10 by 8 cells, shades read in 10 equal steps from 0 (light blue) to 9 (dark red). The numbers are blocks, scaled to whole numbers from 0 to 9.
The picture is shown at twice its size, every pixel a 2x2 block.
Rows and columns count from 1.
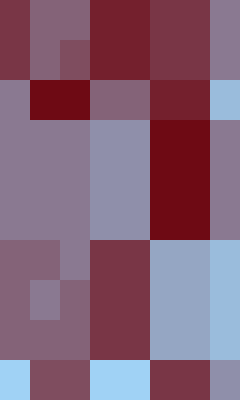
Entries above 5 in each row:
5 6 4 2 2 2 2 2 2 4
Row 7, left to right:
5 5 4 7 7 2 2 1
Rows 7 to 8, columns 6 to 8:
2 2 1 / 2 2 1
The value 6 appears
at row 2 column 3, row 10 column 2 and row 10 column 3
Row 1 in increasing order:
4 5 5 7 7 7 8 8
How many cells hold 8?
6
